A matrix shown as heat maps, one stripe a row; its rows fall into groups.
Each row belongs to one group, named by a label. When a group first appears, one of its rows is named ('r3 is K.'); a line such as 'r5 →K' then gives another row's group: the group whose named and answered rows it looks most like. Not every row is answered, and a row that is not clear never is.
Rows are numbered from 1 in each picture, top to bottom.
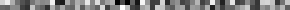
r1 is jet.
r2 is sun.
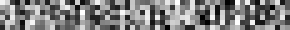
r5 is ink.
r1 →sun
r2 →ink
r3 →ink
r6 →jet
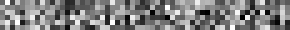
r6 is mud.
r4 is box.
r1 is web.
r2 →web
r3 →ink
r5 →web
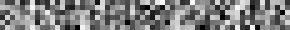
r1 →sun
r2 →web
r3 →box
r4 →jet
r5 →box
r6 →ink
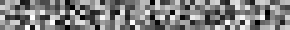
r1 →jet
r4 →sun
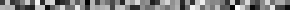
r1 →mud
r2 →sun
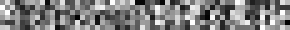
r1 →web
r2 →sun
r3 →jet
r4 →ink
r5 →sun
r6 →jet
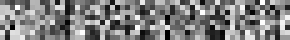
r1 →sun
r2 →web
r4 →box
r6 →mud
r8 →box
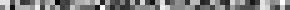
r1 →jet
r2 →mud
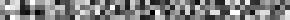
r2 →web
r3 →jet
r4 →box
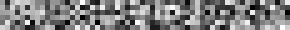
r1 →box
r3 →ink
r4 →sun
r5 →mud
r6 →jet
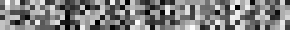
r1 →web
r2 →mud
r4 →jet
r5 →mud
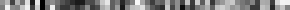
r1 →mud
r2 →mud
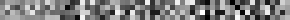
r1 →ink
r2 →mud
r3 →box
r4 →ink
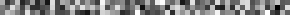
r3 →mud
